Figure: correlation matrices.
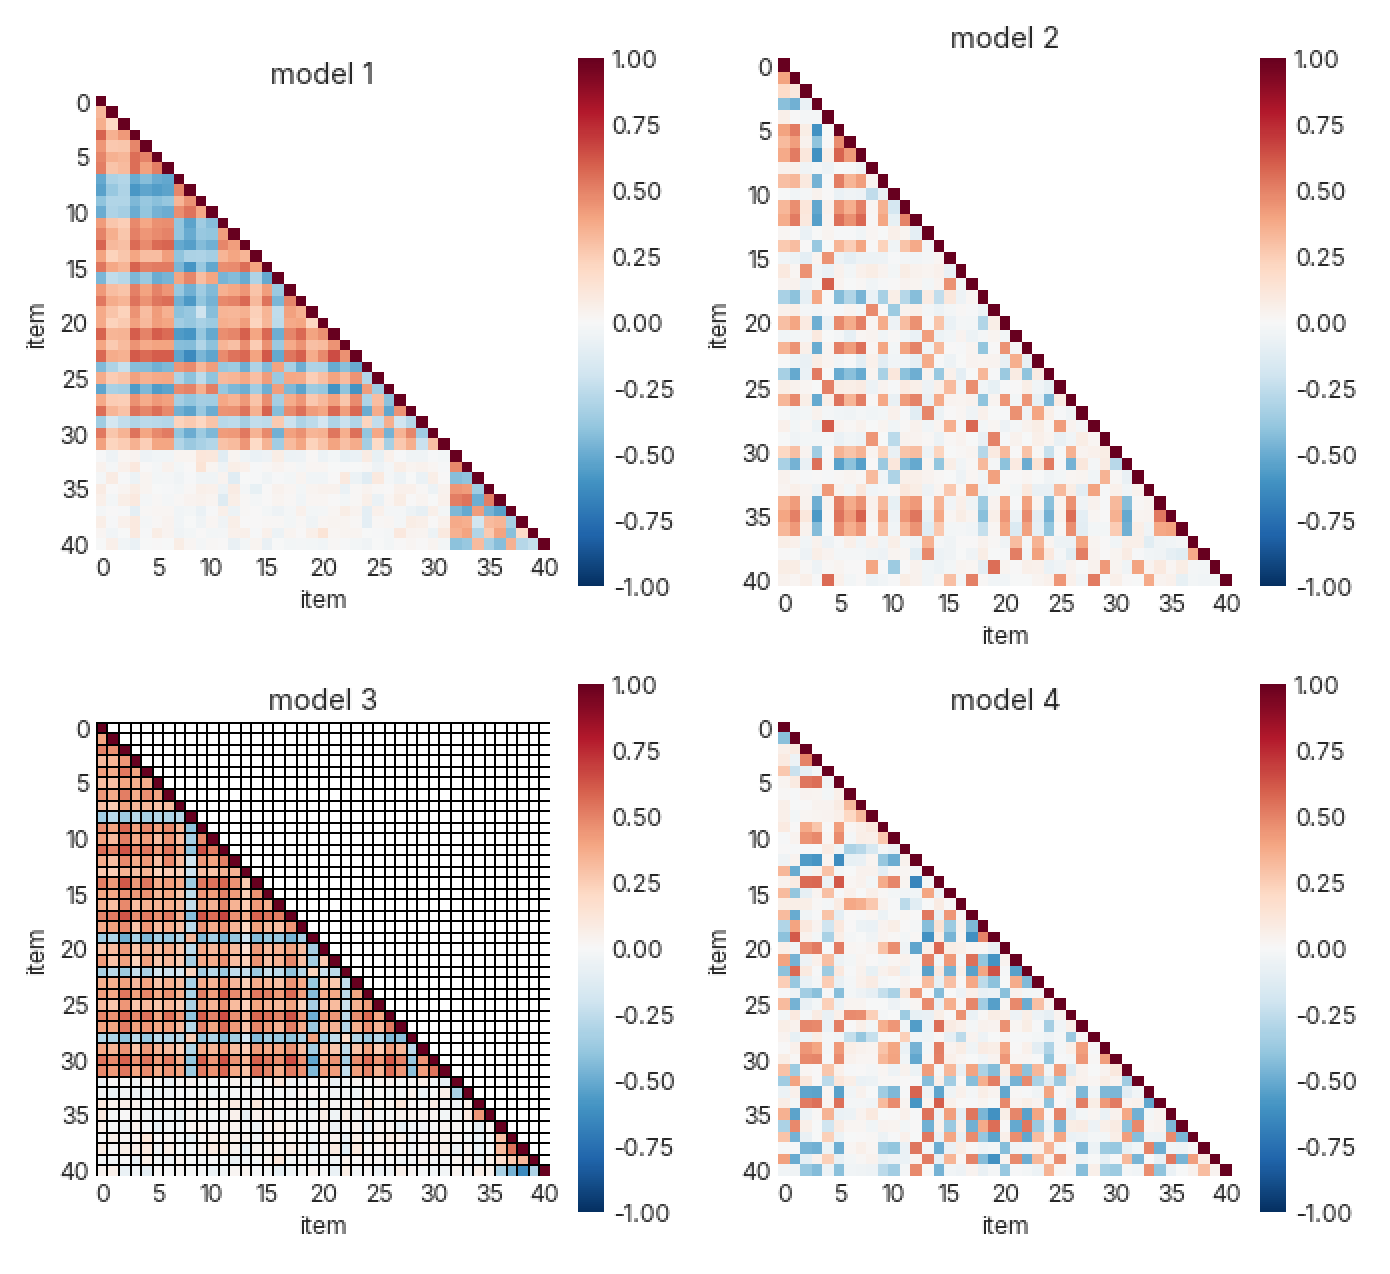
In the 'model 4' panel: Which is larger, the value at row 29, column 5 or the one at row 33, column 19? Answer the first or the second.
the first
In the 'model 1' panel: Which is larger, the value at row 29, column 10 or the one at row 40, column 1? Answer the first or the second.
the first
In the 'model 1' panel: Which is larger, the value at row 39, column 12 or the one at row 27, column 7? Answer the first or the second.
the first
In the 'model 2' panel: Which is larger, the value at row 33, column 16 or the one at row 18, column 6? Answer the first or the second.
the first
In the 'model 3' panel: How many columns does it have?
41
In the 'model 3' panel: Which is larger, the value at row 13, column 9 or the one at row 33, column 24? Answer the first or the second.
the first
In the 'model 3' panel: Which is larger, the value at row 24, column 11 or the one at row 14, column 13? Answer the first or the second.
the first
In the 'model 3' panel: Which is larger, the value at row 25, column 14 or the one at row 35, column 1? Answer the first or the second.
the first
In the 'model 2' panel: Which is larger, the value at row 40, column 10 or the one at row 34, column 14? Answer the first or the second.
the second
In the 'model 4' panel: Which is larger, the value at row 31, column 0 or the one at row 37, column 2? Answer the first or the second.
the first
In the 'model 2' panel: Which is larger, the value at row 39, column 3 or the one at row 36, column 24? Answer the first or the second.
the first
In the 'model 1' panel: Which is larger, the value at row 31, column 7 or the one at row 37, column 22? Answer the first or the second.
the second
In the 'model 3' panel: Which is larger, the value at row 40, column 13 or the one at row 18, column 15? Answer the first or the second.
the second
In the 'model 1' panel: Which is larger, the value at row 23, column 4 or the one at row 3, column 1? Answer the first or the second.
the first
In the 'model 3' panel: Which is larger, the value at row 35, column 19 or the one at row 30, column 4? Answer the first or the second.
the second
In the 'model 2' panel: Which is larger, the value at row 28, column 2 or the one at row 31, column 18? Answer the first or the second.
the second
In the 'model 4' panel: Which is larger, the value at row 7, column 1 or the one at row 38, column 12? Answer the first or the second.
the second
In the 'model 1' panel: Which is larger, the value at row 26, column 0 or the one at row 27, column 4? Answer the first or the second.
the second
